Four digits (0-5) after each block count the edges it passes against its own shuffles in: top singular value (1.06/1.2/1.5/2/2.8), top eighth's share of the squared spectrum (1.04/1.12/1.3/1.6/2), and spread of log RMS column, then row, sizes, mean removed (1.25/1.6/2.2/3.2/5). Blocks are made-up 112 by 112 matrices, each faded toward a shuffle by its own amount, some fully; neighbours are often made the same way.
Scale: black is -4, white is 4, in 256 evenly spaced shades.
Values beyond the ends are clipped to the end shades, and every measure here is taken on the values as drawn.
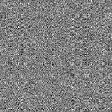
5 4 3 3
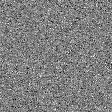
2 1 0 0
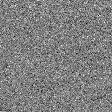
2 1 0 0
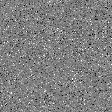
3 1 0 0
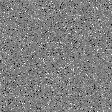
2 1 0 0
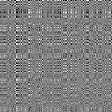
5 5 4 4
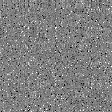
4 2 1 1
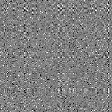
5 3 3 2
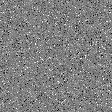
2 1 0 0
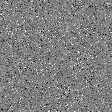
0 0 0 0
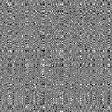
5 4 3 3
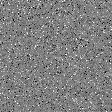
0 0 0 0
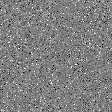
3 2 0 0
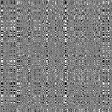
5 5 4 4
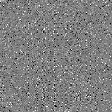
4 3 2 1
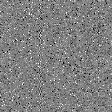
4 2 1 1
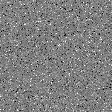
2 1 0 0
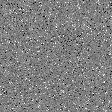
2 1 0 0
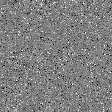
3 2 0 0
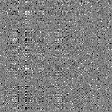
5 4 3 2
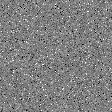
1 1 0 0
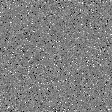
0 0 0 0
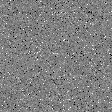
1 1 0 1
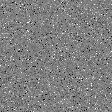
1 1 0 1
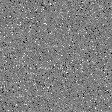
0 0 0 0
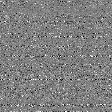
2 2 0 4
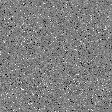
0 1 0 1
